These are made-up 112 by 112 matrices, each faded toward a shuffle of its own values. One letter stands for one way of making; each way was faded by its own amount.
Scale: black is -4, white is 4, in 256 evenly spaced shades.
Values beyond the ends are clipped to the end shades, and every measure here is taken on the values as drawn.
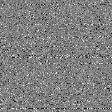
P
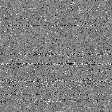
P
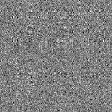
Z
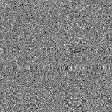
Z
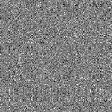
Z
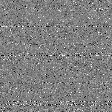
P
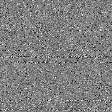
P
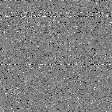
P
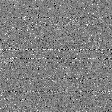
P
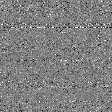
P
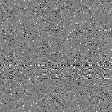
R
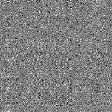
Z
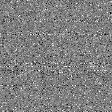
P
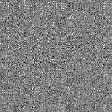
Z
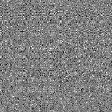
Z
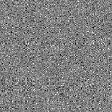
Z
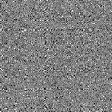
Z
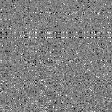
R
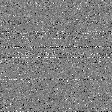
P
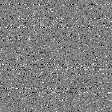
P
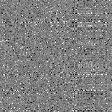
R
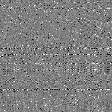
R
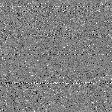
P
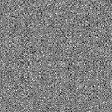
Z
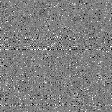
R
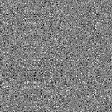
Z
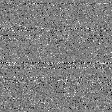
P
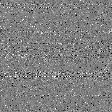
P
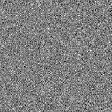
Z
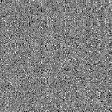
Z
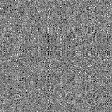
Z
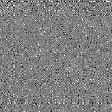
R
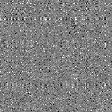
R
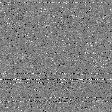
P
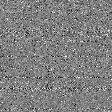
P
